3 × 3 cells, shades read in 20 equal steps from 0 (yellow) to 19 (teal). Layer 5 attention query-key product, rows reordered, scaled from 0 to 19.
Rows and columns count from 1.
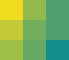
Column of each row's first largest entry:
3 3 3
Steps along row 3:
up up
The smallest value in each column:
0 8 14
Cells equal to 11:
1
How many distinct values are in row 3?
3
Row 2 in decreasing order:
14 11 4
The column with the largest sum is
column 3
